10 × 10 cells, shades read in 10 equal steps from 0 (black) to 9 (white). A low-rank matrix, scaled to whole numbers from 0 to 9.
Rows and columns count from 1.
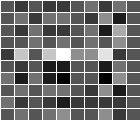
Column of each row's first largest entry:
7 8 9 9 5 9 9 8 1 5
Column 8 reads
2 5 1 3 8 1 0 5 2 5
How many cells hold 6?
1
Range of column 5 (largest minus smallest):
9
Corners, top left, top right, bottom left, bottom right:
3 3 3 3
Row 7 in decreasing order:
5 4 4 3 3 3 1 1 0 0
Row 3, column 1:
3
